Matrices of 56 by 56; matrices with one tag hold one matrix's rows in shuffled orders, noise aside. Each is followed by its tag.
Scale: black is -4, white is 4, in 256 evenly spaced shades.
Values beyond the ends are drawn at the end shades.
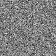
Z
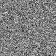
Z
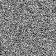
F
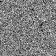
F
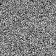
F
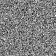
Z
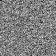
F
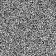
F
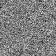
F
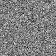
Z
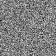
F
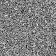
Z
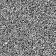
Z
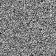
F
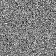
Z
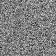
F
